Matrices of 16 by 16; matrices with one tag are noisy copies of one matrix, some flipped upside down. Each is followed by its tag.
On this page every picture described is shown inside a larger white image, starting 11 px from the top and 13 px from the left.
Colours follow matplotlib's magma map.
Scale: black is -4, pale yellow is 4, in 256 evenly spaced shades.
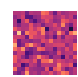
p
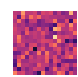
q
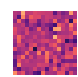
q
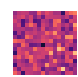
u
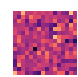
q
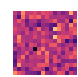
q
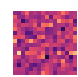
p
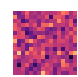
p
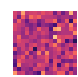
q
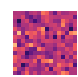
p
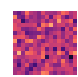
p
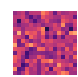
p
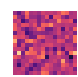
p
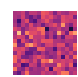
p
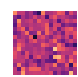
q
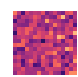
u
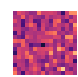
u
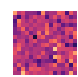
q
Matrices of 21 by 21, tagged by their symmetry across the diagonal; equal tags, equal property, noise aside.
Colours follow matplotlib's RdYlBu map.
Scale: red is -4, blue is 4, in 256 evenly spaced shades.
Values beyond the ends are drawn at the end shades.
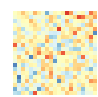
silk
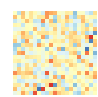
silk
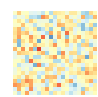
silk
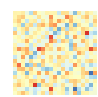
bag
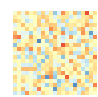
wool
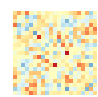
bag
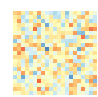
wool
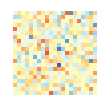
wool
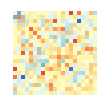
bag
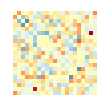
bag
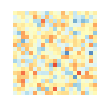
silk
